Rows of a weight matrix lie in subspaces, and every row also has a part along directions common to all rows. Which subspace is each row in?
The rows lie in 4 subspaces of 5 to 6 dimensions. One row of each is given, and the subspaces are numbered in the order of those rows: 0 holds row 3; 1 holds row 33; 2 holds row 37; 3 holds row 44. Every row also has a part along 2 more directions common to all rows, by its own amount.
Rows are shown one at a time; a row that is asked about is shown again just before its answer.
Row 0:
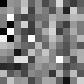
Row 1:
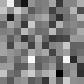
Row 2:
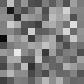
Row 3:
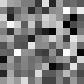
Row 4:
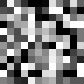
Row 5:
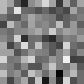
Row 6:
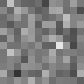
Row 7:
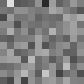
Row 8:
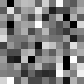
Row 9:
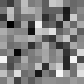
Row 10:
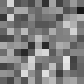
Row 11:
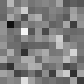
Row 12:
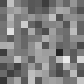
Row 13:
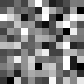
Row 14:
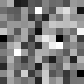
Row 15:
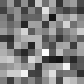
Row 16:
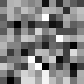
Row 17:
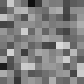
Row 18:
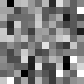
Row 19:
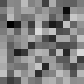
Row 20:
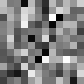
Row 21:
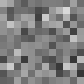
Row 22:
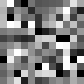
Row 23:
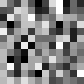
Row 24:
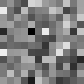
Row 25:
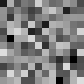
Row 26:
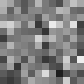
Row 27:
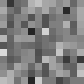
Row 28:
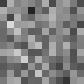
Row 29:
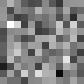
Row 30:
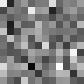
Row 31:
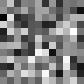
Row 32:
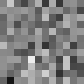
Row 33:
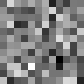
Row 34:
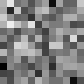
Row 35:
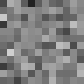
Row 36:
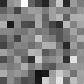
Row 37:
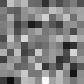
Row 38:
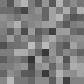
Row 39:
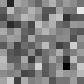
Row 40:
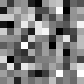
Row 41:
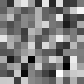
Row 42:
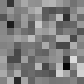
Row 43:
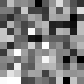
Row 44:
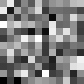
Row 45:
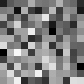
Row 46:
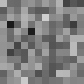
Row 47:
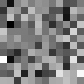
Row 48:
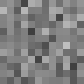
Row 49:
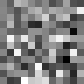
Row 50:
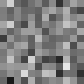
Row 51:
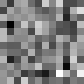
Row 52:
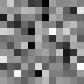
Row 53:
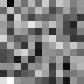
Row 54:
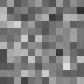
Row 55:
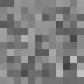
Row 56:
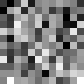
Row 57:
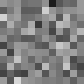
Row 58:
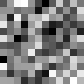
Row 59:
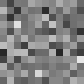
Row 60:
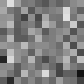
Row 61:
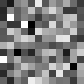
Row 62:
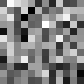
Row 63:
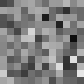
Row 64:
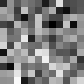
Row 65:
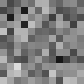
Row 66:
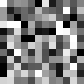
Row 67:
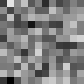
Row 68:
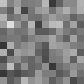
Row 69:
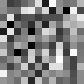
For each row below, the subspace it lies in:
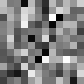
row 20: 1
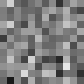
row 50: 1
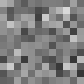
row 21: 0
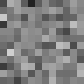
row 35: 0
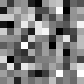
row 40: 0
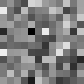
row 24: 1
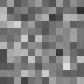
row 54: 3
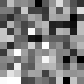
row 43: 3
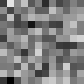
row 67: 2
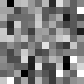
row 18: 3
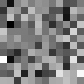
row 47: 1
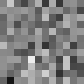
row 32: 2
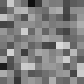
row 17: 0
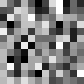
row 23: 0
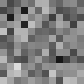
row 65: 1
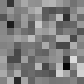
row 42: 3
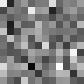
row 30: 1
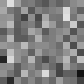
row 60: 1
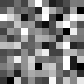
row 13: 3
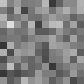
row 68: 3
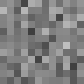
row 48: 1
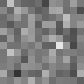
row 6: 0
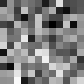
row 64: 3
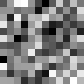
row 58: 2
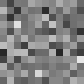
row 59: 3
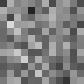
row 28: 1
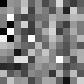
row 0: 1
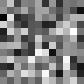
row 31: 0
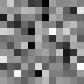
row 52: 3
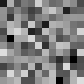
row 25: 1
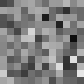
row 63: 0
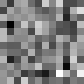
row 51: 0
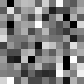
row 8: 2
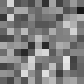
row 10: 0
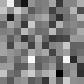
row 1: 2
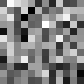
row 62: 1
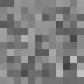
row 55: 0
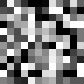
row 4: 0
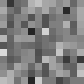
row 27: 1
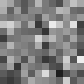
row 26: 3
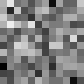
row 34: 3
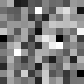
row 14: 2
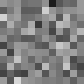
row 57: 3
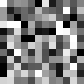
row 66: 0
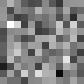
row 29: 0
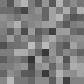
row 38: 2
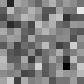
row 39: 3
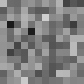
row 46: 0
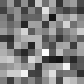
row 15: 1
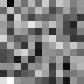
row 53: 2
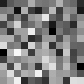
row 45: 3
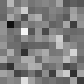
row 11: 0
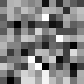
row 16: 2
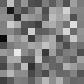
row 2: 2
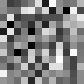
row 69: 1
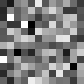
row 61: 2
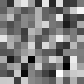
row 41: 1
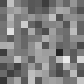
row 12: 1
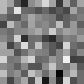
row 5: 2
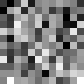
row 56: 1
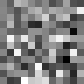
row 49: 2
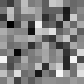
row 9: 3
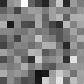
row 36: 2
